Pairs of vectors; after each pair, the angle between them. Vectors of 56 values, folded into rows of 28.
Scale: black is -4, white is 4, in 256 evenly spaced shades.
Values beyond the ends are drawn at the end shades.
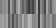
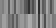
nearly parallel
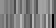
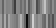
partly aligned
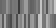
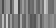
orthogonal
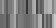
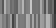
partly opposed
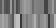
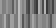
orthogonal
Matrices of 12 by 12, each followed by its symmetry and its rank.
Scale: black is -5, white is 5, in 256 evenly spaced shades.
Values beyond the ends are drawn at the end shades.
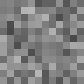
antisymmetric, full rank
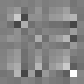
symmetric, rank two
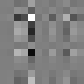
neither, rank one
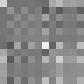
symmetric, rank two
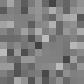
antisymmetric, full rank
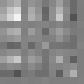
symmetric, rank two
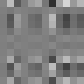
neither, rank one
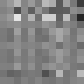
neither, rank two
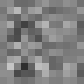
neither, rank two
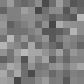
antisymmetric, full rank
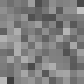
antisymmetric, full rank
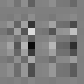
neither, rank one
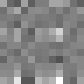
neither, rank two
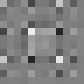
symmetric, rank two
